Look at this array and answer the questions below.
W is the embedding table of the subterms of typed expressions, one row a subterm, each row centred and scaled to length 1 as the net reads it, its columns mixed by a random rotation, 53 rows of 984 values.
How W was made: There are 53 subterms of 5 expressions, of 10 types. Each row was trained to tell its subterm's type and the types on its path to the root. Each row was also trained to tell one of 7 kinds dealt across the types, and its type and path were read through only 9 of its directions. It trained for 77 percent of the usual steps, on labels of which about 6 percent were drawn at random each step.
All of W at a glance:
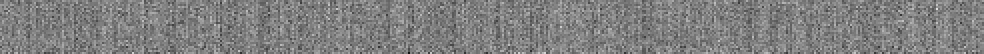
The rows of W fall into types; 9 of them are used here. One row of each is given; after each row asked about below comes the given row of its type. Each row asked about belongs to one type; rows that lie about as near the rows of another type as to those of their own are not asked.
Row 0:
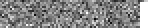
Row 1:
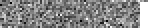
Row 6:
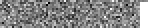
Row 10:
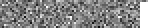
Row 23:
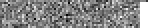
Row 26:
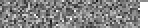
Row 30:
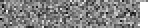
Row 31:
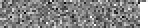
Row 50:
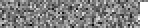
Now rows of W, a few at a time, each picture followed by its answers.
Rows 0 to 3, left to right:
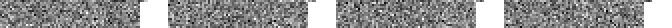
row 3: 1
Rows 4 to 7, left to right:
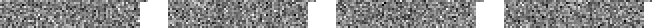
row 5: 50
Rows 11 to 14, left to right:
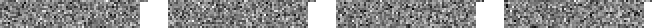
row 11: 26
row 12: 50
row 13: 50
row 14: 30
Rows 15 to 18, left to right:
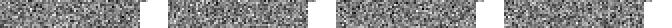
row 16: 1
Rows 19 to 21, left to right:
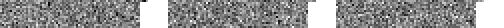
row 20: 50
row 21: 26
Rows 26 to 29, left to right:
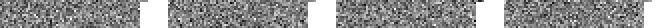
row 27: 26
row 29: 6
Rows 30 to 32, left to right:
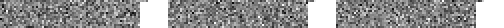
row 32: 31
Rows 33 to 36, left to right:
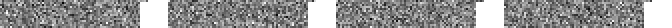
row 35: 1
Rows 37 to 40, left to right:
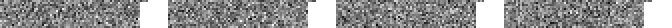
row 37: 26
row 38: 50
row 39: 10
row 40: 23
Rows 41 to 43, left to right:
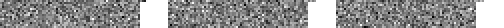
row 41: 31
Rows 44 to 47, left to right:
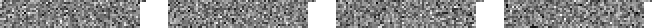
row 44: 31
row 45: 1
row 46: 30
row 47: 30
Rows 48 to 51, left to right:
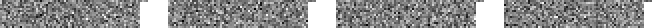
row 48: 6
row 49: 6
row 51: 1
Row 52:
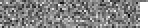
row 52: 26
